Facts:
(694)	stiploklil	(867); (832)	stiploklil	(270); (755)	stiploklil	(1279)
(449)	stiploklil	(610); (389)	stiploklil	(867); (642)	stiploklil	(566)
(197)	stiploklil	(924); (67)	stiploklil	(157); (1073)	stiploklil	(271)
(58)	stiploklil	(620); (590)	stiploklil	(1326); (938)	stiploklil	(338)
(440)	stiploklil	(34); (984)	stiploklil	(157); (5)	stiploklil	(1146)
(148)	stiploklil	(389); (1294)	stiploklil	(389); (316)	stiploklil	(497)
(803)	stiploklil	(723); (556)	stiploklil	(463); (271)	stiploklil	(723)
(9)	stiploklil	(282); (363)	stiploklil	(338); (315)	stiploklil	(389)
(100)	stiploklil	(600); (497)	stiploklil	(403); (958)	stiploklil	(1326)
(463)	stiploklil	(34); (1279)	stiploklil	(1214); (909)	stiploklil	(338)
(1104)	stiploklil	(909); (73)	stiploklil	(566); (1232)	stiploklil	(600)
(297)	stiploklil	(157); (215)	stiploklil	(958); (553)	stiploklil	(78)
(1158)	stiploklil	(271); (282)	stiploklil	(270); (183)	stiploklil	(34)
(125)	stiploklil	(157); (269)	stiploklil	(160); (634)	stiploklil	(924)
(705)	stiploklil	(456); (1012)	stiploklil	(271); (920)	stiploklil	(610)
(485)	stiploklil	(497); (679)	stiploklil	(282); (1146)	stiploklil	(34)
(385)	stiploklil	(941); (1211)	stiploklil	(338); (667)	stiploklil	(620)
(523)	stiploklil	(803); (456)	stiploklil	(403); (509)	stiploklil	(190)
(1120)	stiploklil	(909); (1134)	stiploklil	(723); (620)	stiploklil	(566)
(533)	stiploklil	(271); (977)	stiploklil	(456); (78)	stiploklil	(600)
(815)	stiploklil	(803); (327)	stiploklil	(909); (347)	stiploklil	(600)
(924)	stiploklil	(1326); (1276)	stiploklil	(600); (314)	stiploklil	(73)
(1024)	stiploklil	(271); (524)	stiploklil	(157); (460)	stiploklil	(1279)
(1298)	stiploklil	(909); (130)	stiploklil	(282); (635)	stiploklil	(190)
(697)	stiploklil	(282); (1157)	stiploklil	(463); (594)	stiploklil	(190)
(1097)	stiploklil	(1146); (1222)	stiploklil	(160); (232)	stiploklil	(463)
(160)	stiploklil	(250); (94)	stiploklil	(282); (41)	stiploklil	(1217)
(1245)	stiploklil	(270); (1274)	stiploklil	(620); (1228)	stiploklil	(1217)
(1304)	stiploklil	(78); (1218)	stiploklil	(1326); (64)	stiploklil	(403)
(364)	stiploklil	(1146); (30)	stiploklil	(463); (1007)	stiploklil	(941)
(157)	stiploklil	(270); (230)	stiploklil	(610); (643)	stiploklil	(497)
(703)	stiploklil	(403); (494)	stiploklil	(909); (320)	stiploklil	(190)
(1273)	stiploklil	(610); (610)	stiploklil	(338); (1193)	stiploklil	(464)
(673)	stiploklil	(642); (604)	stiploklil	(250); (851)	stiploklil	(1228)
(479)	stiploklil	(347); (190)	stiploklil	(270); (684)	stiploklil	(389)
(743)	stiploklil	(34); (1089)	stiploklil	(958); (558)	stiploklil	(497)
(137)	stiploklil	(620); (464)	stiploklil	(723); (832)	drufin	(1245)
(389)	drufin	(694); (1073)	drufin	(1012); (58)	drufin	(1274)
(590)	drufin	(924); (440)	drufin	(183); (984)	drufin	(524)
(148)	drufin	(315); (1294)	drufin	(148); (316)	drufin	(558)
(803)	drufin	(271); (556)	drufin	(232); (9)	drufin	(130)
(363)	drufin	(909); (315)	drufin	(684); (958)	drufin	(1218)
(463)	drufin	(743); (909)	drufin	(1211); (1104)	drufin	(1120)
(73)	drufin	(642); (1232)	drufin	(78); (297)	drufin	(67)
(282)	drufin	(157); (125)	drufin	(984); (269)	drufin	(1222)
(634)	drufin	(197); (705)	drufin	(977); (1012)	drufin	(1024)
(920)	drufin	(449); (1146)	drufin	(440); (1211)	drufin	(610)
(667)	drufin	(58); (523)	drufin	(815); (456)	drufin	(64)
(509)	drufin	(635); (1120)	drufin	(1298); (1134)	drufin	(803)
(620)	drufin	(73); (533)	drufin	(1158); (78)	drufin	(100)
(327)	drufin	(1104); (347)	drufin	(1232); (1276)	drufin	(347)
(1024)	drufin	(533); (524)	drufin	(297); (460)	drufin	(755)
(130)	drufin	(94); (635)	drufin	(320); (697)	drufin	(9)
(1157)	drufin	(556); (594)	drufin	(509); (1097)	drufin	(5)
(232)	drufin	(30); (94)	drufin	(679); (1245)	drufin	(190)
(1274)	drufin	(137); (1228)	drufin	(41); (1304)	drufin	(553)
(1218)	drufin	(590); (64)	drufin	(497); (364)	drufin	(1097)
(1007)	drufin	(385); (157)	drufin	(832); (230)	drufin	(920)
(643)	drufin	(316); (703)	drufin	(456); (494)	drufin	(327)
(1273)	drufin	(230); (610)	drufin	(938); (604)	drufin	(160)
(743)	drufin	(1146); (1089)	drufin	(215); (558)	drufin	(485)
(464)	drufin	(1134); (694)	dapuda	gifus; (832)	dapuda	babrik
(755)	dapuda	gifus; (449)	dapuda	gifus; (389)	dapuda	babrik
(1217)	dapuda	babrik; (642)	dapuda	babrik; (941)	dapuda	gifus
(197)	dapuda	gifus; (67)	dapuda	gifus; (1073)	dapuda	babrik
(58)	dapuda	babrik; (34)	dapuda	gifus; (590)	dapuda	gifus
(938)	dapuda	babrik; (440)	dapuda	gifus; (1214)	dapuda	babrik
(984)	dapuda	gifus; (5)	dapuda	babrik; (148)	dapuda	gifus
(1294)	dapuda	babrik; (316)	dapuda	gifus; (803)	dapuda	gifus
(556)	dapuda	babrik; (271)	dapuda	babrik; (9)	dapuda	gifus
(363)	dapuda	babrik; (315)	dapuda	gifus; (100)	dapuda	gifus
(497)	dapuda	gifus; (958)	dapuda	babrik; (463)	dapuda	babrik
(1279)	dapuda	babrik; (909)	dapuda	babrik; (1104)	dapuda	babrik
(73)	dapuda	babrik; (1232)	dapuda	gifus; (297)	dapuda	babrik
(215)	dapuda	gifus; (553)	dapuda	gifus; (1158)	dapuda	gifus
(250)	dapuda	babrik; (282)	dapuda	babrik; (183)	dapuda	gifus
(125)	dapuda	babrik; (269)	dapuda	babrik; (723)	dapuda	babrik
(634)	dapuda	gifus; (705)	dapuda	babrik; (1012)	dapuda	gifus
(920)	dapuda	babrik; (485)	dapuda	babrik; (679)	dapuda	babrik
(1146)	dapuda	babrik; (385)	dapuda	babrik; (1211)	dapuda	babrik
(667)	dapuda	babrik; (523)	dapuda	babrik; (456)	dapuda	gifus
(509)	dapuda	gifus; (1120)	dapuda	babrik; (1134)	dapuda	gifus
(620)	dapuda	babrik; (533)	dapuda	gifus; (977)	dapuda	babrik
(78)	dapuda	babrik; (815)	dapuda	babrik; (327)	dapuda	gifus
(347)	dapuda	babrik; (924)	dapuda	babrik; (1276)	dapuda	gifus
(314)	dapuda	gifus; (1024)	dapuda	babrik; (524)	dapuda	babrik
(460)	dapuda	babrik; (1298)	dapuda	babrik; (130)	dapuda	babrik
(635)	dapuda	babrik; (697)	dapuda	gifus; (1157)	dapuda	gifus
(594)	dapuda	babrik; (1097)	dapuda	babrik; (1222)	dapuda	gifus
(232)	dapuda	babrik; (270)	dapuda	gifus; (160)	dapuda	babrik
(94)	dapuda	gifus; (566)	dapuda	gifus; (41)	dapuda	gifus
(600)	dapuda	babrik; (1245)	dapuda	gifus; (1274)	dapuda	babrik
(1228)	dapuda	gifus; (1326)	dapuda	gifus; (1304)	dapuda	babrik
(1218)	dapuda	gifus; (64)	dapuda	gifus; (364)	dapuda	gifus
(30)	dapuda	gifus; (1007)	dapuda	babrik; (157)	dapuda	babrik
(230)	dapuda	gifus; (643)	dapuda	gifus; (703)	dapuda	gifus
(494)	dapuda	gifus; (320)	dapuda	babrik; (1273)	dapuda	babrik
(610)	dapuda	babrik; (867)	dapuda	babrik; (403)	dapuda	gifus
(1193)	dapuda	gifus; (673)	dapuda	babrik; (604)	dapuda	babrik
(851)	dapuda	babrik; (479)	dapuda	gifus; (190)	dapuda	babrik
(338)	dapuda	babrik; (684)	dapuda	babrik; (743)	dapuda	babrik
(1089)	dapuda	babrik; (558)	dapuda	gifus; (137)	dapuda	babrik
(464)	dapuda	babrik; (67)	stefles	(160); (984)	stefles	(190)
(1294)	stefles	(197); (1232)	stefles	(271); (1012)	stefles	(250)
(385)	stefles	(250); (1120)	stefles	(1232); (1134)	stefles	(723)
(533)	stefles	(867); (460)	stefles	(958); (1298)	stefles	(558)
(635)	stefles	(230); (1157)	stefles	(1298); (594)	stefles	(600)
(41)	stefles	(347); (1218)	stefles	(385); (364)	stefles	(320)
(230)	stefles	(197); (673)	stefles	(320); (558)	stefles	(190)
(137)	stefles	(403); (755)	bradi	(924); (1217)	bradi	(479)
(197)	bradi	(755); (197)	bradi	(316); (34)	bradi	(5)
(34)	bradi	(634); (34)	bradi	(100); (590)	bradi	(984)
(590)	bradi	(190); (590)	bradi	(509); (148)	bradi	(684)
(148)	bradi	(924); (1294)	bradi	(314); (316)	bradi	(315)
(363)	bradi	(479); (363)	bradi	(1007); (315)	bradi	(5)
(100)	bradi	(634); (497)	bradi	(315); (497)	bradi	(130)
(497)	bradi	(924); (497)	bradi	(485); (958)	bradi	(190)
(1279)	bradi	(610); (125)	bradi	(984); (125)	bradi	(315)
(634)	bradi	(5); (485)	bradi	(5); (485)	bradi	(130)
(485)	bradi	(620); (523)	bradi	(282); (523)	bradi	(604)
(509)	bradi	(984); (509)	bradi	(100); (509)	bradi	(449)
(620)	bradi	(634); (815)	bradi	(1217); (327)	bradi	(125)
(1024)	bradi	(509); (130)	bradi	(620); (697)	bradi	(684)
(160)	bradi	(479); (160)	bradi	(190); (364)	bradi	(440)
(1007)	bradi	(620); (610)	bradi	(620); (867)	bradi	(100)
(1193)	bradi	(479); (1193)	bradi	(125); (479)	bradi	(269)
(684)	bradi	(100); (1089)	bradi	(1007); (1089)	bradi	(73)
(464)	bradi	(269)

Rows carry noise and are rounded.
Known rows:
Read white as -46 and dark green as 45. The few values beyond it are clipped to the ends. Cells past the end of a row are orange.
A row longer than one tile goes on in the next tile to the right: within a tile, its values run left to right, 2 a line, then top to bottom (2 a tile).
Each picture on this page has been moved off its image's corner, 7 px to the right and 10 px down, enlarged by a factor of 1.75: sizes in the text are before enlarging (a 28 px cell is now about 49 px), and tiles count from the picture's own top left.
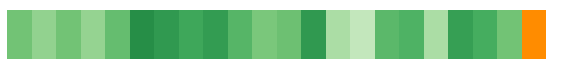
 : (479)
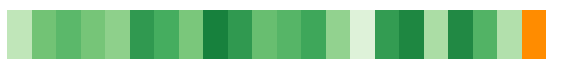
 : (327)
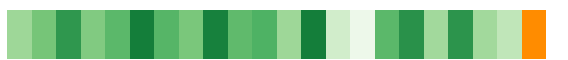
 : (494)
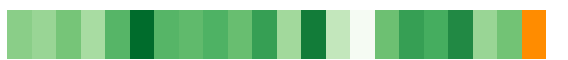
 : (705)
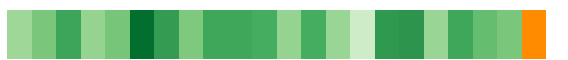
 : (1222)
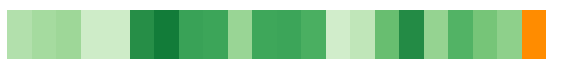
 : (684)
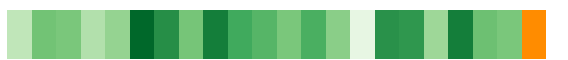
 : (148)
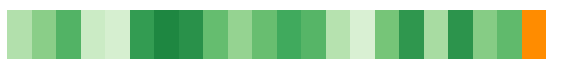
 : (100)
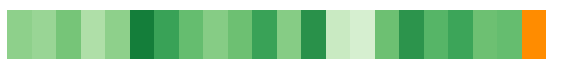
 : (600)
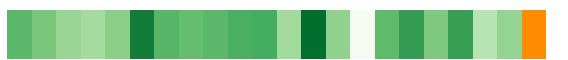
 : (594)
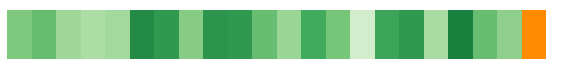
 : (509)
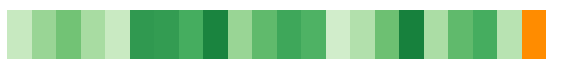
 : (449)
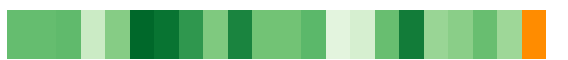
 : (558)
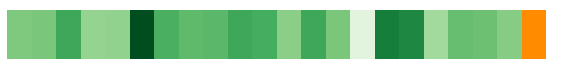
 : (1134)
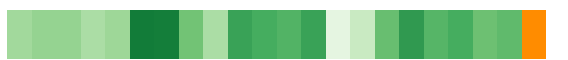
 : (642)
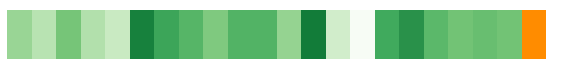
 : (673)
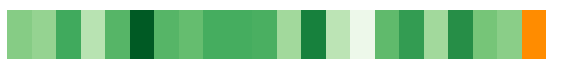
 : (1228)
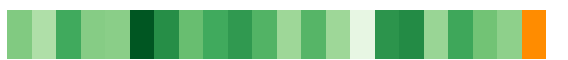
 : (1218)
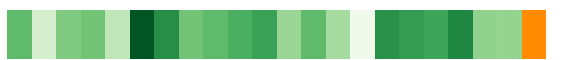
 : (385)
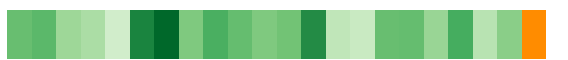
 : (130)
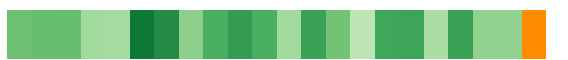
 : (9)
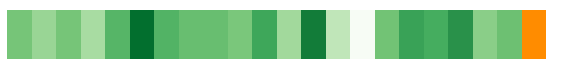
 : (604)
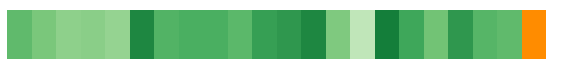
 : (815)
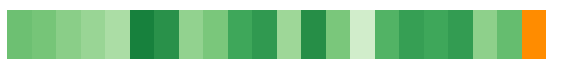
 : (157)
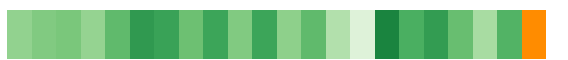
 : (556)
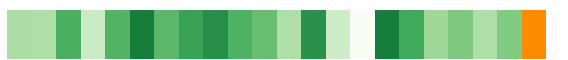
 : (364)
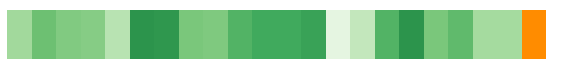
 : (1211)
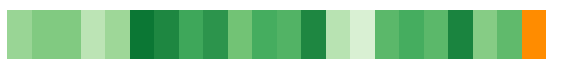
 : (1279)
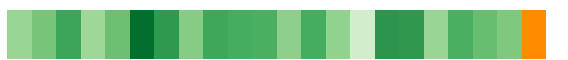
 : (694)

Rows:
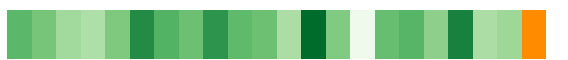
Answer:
(125)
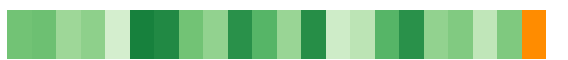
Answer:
(635)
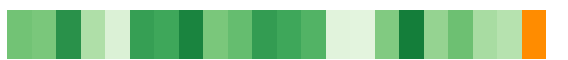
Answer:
(1298)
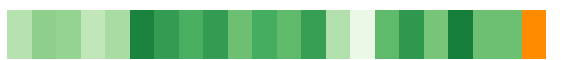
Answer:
(867)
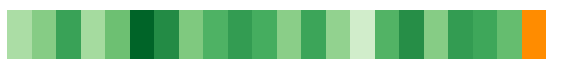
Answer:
(456)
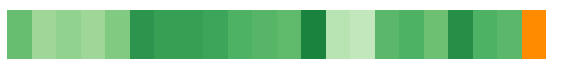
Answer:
(1217)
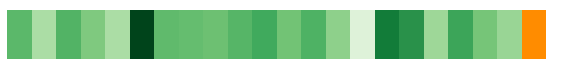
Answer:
(1012)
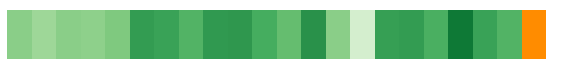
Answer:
(160)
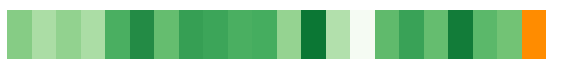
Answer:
(958)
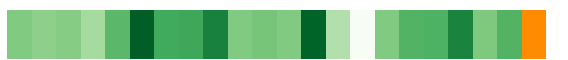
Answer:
(620)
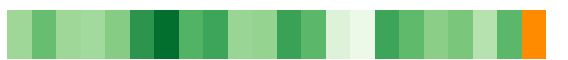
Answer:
(5)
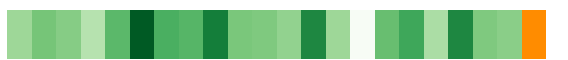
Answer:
(634)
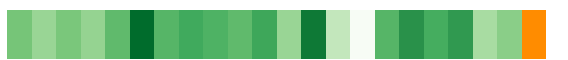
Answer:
(460)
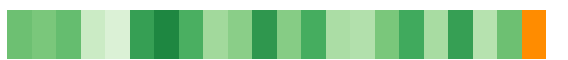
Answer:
(679)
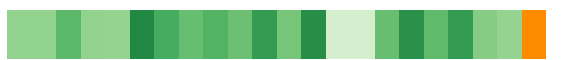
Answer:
(338)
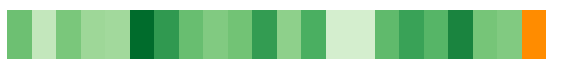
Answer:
(250)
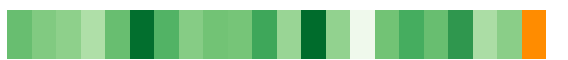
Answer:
(282)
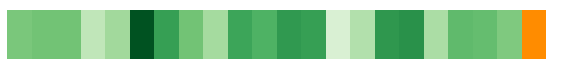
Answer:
(803)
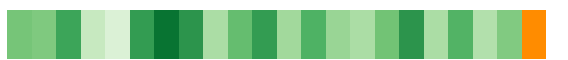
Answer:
(67)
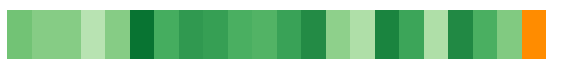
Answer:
(1193)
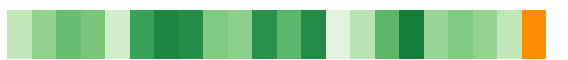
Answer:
(1120)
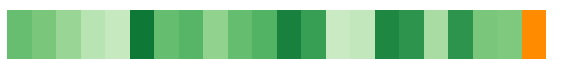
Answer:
(1024)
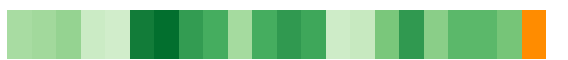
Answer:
(924)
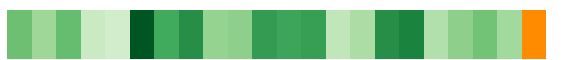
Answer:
(533)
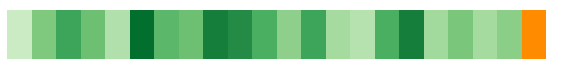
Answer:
(230)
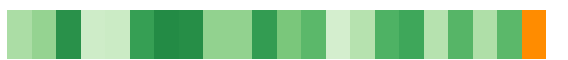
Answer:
(183)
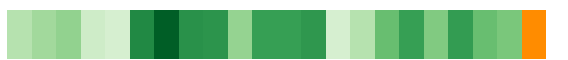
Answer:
(485)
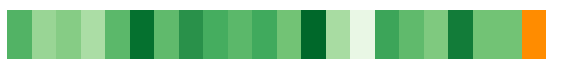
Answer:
(464)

